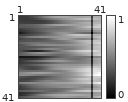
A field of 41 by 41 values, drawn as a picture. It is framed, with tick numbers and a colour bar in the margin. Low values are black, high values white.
Average level on the scale: 50%. Slope: up to the right. Ninth with the highest average: bottom right. Odd lines: column 37.
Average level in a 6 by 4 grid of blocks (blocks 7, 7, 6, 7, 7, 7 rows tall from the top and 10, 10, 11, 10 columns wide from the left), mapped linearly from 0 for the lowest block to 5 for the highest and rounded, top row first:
0234 / 1233 / 1234 / 0233 / 2235 / 1233
